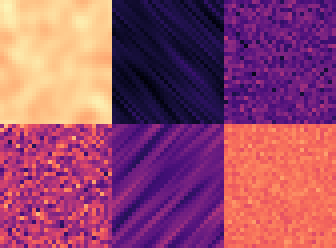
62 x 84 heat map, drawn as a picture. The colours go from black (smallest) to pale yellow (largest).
The table splits into 2 rows of 3 panels. Panel 1,1: very high, blotchy, faint in contrast. Panel 1,2: very low, slanting down to the right, faint in contrast. Panel 1,3: low, fine-grained. Panel 2,1: middling, fine-grained, strong in contrast. Panel 2,2: low, slanting up to the right. Panel 2,3: high, fine-grained, faint in contrast.
